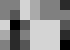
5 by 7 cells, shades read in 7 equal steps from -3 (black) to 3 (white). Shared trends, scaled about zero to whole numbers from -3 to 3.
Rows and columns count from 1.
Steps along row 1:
same up down down same down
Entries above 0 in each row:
2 2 4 4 3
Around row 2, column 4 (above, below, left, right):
1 2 2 0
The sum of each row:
1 2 3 3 0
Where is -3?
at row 3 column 2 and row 5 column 7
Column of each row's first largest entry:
3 3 1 4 4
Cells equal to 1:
3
